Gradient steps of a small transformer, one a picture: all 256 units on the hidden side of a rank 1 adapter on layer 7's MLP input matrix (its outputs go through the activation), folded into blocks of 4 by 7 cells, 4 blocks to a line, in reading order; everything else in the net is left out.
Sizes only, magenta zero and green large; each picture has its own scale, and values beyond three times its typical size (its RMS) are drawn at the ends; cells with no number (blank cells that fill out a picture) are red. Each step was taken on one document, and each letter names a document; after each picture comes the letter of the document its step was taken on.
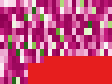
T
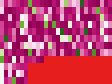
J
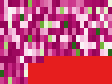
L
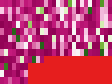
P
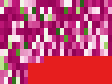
T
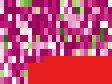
J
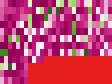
P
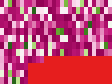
T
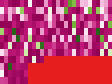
P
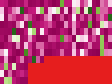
P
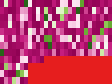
J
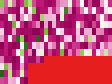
T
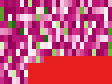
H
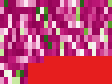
J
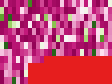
H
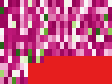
H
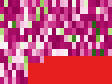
H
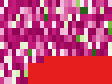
H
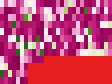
T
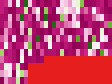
J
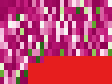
H
